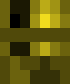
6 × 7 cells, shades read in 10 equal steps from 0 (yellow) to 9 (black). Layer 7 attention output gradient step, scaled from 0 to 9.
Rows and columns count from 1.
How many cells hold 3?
2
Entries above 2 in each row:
6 5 7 6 7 7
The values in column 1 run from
5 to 6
